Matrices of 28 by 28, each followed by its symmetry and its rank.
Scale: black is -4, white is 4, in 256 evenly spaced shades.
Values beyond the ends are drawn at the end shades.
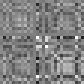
symmetric, rank three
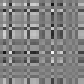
symmetric, rank one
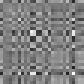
symmetric, rank two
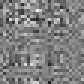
neither, rank five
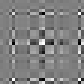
symmetric, rank one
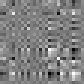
symmetric, rank three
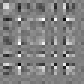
symmetric, rank two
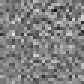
neither, rank five
